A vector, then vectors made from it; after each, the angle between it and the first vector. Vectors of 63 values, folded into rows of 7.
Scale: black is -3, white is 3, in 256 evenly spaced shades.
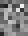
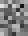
nearly opposite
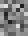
nearly opposite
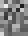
nearly opposite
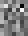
nearly opposite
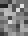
nearly parallel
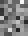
orthogonal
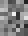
orthogonal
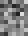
partly aligned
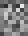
nearly parallel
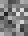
partly opposed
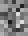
partly opposed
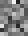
orthogonal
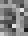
partly opposed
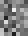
partly opposed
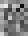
nearly opposite
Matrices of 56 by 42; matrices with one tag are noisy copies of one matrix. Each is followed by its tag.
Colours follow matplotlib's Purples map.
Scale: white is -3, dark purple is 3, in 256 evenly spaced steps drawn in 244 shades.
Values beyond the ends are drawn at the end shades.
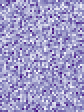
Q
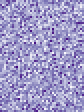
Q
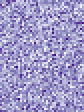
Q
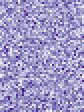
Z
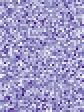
Z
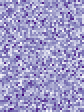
Z
